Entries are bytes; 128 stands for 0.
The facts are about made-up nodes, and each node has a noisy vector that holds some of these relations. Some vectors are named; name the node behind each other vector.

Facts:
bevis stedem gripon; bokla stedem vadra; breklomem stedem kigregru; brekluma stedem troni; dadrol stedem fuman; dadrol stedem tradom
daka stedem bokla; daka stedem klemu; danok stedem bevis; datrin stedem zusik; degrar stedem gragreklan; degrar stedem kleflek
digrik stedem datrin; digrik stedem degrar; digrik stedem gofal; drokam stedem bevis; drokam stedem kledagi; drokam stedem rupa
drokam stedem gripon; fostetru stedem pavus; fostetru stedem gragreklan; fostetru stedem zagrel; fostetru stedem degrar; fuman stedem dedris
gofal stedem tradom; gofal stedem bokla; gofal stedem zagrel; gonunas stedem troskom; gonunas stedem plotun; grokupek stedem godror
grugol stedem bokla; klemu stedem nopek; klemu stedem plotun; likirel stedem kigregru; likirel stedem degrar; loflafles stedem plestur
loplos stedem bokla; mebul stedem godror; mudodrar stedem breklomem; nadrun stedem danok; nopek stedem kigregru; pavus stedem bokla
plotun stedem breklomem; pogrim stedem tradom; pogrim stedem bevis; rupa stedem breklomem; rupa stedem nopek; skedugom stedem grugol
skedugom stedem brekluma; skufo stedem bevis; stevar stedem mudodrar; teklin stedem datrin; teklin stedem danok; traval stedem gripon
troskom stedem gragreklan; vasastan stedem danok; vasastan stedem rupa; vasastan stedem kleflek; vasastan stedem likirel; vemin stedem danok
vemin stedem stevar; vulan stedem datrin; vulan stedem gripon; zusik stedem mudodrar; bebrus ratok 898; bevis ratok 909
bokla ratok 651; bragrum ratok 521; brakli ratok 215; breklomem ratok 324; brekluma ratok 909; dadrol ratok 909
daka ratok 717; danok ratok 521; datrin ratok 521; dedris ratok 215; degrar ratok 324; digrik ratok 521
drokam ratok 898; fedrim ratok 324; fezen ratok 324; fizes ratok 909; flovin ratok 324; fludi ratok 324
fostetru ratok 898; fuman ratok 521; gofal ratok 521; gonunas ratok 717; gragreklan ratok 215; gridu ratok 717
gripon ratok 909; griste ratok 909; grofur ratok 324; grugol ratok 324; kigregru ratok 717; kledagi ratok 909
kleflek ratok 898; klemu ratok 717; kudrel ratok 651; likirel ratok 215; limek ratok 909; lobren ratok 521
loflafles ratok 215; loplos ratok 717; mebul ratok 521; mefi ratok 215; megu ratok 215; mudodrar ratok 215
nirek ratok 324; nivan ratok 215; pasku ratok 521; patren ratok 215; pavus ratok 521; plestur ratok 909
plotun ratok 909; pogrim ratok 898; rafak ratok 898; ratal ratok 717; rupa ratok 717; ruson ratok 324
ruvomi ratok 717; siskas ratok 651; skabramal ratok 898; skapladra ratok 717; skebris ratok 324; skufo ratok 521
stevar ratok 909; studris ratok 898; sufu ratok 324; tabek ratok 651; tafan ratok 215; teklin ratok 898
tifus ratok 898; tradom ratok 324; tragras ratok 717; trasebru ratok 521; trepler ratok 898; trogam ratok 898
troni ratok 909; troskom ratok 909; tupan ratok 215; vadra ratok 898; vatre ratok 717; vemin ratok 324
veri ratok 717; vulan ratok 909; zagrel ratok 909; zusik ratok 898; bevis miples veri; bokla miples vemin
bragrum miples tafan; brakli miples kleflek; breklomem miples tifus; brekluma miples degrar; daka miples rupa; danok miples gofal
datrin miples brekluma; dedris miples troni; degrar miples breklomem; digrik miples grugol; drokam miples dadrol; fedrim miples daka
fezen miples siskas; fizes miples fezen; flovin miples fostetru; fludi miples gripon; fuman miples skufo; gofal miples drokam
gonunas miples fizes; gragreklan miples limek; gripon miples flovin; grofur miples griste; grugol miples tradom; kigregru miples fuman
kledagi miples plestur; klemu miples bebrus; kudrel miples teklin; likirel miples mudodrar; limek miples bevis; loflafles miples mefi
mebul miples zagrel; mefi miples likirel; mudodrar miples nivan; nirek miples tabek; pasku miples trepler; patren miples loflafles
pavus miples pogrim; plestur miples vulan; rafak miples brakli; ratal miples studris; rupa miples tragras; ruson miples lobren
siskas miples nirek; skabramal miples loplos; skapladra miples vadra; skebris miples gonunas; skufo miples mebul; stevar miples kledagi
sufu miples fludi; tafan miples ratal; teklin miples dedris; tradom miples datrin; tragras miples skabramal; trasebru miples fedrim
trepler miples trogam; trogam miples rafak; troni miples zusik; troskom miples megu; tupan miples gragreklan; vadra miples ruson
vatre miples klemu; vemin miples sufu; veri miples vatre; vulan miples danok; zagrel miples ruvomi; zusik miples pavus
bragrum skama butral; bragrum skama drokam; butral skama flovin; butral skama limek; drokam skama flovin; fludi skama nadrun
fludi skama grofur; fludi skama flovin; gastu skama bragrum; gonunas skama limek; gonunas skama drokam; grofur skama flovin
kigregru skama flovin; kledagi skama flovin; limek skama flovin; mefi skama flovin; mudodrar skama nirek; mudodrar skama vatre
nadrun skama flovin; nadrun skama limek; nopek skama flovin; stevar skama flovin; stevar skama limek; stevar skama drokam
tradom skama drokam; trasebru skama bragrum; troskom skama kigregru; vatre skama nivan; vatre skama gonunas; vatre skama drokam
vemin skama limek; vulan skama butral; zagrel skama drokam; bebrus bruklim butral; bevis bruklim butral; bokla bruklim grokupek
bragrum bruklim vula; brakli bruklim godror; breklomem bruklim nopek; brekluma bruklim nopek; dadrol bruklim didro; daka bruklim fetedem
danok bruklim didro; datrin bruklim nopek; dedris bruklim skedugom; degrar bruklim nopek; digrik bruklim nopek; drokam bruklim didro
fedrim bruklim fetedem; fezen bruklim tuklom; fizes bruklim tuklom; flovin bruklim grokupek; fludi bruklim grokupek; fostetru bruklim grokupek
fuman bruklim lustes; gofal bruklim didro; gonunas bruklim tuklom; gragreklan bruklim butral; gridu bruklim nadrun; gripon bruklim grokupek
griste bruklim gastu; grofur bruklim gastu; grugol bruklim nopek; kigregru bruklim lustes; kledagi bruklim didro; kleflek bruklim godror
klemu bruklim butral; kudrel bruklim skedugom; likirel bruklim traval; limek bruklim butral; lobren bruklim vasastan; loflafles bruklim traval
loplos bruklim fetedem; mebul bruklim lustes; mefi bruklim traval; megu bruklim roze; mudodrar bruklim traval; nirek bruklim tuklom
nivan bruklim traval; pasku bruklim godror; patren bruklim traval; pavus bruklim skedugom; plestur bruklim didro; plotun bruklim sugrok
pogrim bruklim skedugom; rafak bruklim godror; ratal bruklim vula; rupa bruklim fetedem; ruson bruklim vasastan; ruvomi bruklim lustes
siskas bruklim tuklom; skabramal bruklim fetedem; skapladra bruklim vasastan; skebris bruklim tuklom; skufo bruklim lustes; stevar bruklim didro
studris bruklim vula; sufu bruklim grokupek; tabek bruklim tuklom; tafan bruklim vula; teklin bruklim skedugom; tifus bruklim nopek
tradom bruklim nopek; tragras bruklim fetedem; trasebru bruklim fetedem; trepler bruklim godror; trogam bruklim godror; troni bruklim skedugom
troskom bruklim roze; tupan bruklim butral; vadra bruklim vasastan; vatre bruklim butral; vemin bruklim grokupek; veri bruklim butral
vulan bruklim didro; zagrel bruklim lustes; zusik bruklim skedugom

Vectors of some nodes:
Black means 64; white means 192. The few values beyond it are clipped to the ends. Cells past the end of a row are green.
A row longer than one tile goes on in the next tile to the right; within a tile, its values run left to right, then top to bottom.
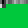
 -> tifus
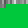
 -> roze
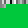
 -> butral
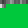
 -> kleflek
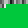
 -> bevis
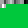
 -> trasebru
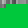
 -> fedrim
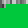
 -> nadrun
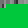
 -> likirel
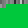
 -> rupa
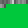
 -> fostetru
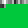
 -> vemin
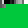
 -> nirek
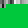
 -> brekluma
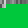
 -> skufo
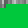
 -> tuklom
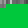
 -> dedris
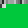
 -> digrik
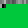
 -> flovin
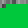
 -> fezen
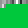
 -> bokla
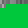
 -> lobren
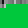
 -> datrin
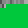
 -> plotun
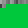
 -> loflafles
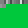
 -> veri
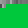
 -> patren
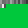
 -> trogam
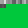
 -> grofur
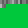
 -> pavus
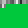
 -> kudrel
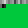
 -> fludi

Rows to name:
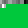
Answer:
bragrum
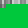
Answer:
skedugom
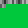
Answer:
didro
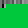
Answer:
dadrol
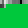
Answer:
kledagi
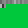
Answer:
zagrel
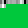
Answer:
gastu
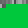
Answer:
loplos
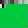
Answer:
breklomem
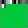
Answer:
kigregru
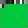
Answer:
nivan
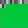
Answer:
klemu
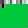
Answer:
nopek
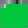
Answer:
gragreklan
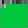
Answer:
danok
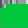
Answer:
vasastan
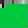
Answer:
degrar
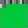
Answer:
bebrus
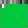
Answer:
fuman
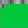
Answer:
troni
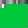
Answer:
vadra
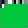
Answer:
troskom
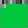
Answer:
gofal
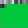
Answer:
mefi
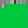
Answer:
daka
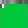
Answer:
pasku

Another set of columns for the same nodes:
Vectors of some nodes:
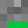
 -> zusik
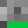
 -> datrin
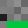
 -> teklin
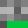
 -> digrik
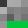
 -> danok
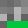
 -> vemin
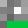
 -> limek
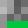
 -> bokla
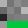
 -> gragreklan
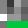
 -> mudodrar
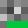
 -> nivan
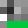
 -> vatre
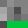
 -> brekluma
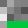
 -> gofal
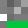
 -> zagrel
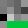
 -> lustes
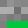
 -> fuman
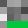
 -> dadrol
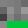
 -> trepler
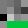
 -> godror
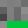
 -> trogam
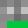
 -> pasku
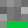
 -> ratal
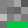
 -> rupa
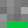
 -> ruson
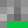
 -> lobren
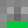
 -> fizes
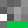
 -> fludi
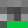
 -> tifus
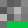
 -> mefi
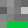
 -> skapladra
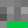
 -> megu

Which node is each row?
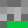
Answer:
troskom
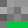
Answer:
skufo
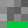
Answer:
daka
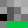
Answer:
bevis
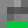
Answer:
fostetru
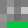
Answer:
kudrel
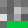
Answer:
gonunas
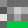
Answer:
kigregru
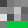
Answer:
vulan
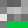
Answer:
trasebru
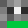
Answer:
drokam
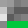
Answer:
pavus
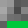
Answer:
grugol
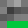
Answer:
pogrim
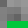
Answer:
gripon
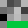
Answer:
butral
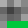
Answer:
bebrus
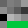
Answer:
traval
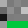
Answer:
tupan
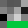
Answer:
nadrun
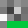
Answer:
nirek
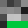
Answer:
nopek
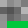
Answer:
veri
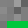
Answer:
likirel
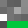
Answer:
tradom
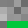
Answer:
plotun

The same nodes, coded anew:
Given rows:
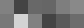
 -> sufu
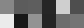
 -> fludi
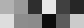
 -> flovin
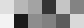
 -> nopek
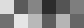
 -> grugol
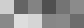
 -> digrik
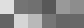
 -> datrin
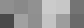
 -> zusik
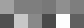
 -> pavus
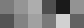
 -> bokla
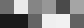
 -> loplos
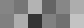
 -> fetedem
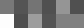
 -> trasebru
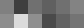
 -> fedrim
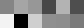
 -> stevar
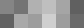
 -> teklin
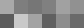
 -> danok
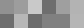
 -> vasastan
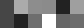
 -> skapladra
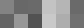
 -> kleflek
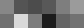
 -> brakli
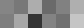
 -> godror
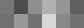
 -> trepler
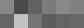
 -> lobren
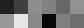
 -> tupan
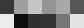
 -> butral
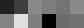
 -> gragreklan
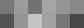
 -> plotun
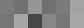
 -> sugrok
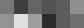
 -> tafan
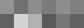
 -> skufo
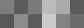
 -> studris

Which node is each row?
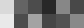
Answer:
tradom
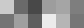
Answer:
tifus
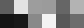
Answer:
rupa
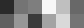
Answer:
bebrus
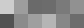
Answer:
brekluma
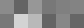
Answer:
fuman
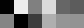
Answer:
vatre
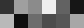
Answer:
limek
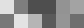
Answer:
degrar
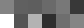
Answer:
grofur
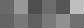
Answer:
tabek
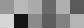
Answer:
nadrun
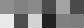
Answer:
vemin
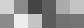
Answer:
breklomem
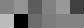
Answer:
zagrel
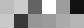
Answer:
drokam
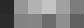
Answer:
bevis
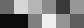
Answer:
daka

